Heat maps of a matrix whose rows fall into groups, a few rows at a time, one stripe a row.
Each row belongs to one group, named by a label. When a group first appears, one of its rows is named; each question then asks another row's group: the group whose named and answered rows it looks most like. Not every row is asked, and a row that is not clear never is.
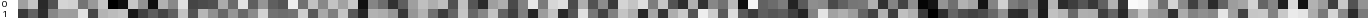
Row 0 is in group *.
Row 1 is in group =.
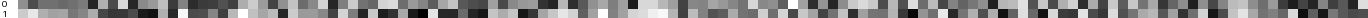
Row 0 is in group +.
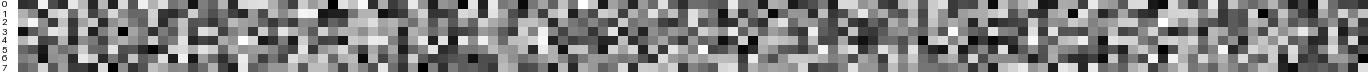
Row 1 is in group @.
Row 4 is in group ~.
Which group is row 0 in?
+
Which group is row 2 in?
~
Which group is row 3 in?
=
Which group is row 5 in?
=
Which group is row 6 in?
*
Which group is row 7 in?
+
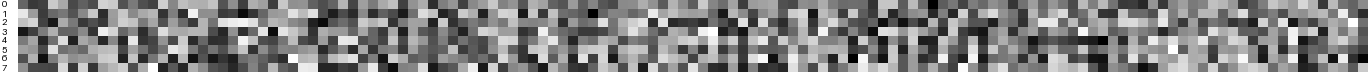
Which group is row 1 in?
@
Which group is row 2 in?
~
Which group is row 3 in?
=
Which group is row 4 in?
*
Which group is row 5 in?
*
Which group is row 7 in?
@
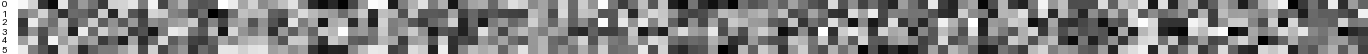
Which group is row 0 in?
~
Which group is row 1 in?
+
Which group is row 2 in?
*
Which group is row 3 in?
=
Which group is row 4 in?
*
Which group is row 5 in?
~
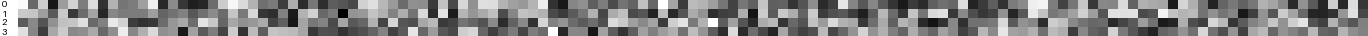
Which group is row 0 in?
~
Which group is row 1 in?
~
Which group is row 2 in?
=
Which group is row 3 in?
@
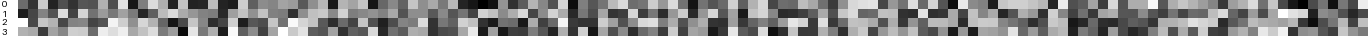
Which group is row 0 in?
+
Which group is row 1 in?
=
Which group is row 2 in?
@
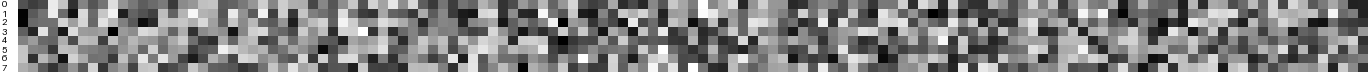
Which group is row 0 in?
=
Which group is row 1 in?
=
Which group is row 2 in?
=
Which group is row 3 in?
+
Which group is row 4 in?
~
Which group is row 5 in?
~
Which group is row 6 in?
+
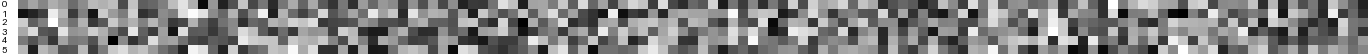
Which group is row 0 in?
*
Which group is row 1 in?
=
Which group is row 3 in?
*
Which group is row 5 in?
@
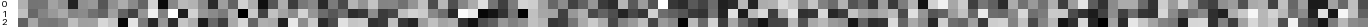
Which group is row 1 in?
@
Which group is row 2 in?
*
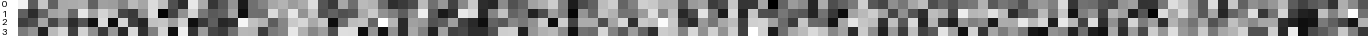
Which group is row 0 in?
@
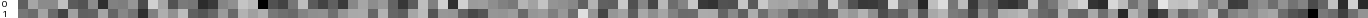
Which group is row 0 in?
~
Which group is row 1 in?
+
